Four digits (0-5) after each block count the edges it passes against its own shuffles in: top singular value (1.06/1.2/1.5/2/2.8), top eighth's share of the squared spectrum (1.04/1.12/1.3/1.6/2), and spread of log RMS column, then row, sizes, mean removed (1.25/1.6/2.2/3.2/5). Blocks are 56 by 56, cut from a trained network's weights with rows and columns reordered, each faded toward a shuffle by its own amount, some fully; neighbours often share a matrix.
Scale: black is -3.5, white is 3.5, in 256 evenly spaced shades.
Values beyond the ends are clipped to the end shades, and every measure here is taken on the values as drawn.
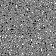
0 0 0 0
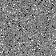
0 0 0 0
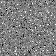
1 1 0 0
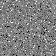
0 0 0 0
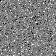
0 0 0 0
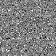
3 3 0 2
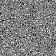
1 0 0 0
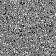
2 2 0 1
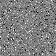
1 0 0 0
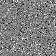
1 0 0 0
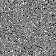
3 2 0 1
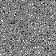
2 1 0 1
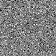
2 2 0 1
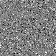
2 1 0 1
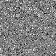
2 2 0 1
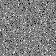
1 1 0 0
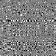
4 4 1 3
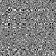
4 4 1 3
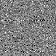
3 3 1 1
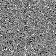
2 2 0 0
